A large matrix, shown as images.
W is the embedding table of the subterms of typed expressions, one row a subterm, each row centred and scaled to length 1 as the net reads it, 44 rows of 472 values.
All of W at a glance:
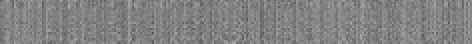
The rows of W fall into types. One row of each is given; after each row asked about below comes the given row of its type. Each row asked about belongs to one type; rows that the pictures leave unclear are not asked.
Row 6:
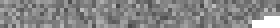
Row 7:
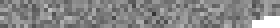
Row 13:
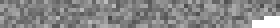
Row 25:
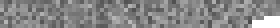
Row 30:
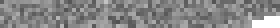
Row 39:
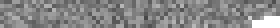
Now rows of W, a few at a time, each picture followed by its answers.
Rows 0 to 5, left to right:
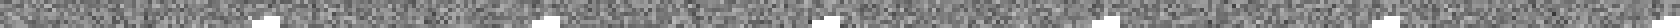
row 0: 39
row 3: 7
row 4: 7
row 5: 7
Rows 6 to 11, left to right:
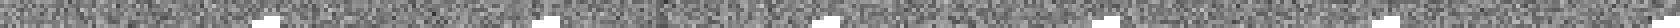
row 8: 25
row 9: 30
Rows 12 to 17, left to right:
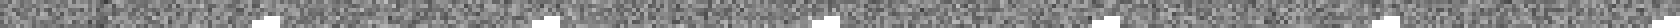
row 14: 30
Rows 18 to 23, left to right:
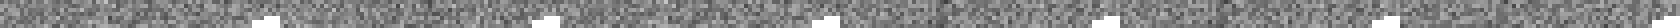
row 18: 13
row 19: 6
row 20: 13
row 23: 7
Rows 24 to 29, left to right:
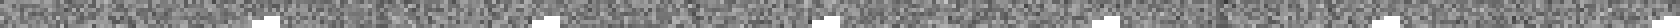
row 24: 30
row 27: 13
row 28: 25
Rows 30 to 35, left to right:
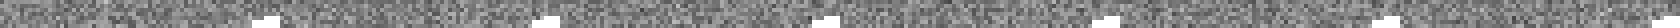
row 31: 25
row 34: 13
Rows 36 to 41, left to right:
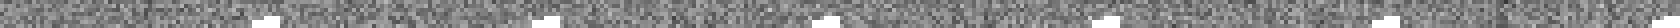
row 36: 13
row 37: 30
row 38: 39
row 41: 25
